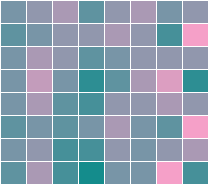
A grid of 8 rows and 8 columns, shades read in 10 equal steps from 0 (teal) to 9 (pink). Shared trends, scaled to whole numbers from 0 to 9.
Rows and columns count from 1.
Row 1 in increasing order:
3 4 4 5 5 5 6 6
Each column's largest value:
4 7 6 5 6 6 9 9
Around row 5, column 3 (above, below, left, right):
4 3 6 2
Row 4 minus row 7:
0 2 2 -1 -2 2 3 -5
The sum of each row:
38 39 37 34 36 36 33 30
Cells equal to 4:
15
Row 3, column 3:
5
